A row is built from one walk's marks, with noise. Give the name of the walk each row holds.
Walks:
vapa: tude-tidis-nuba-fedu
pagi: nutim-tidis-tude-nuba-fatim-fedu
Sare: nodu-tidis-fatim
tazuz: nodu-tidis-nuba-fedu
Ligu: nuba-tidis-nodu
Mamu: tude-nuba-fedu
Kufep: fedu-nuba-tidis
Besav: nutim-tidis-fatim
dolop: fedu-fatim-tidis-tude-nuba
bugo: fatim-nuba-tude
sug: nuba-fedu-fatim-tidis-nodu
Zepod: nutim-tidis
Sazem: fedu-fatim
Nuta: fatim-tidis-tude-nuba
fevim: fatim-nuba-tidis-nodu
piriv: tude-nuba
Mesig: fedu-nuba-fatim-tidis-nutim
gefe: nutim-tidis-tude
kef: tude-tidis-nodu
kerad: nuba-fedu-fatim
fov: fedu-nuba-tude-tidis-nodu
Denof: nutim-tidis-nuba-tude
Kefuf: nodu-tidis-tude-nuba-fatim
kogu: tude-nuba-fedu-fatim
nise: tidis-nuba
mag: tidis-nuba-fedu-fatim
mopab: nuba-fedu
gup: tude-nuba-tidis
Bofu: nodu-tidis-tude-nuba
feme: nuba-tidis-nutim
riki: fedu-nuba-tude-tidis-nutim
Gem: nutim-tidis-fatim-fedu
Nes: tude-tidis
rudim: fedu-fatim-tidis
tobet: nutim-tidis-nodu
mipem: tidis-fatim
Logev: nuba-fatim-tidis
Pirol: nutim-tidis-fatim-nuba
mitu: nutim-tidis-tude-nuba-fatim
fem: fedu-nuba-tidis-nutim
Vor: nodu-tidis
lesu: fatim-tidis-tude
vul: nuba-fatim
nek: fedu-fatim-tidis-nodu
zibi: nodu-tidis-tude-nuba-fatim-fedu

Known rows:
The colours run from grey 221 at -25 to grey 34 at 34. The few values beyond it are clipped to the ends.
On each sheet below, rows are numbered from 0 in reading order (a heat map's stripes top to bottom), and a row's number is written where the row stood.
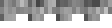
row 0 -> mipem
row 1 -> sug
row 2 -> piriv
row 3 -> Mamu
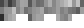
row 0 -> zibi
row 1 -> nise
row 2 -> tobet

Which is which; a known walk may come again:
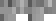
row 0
tazuz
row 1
nise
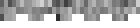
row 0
fevim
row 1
tobet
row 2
zibi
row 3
Besav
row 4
Sazem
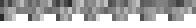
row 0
Kefuf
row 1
Bofu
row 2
mag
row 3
kef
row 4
rudim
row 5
piriv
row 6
Mamu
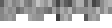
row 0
feme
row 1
Zepod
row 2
Logev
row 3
sug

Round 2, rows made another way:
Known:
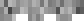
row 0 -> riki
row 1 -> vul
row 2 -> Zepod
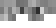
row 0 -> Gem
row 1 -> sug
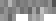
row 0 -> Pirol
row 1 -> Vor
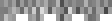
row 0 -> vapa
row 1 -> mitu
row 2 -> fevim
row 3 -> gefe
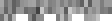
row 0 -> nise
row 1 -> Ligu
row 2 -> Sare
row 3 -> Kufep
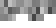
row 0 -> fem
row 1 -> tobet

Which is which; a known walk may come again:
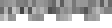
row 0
pagi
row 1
Zepod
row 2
Kufep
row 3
Nes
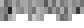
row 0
fov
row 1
Mamu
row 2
Denof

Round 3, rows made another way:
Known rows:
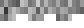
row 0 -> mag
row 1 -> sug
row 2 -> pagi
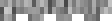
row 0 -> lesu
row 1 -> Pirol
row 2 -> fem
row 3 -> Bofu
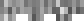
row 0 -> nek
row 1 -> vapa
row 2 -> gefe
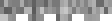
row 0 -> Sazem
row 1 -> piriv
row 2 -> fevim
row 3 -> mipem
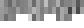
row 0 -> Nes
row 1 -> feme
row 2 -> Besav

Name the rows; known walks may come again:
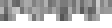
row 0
nise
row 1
feme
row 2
vapa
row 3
Mesig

